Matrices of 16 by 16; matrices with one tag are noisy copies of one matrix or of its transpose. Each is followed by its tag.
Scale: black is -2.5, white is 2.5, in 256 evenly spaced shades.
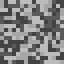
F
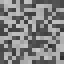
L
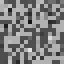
L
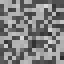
L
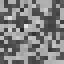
F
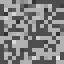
L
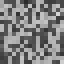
L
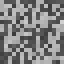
L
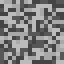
L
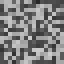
L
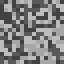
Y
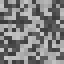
F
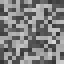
L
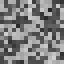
F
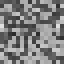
Y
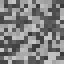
F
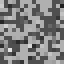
F
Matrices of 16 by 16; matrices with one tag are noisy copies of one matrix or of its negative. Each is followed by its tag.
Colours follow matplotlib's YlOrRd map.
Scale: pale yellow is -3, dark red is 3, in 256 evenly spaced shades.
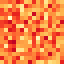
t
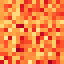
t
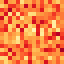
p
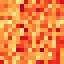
t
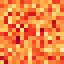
p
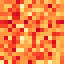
t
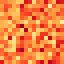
t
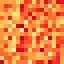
t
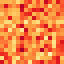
t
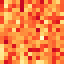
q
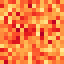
p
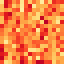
q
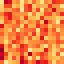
q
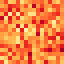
p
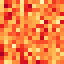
q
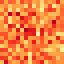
p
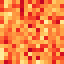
q
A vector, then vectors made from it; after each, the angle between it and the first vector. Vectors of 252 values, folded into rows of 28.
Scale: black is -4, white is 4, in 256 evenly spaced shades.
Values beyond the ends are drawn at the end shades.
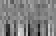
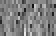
partly opposed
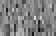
partly aligned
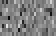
orthogonal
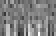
nearly opposite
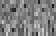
partly opposed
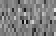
orthogonal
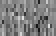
partly aligned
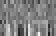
nearly opposite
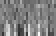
nearly opposite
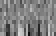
nearly parallel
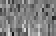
partly opposed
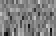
partly aligned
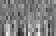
nearly opposite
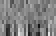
nearly parallel
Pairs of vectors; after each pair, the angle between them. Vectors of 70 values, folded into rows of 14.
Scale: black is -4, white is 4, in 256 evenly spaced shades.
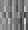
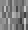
nearly parallel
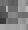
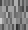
partly opposed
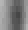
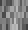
partly opposed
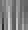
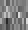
orthogonal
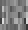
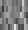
partly opposed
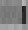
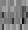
partly aligned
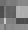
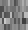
partly aligned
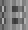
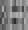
nearly parallel
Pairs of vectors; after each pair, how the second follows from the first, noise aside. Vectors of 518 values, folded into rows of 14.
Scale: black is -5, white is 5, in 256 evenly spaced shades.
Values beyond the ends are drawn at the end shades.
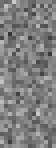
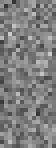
negated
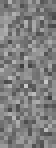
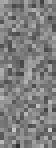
wrapped around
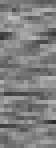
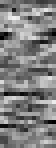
scaled up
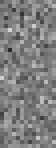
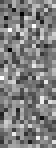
scaled up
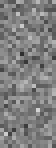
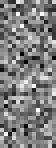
scaled up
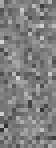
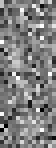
scaled up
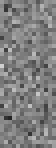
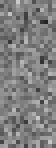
wrapped around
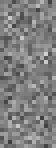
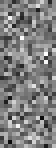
scaled up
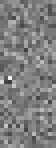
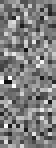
scaled up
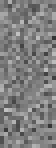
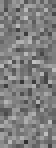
wrapped around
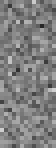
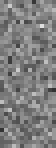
negated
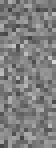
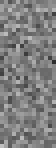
negated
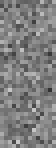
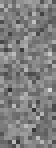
negated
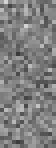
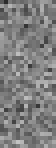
negated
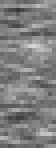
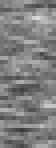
wrapped around
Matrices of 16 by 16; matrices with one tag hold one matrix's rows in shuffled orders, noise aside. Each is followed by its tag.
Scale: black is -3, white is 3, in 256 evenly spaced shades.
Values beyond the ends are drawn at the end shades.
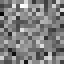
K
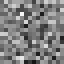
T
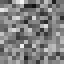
T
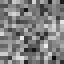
T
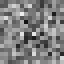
T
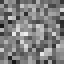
K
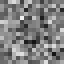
T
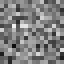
K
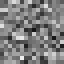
T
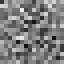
T
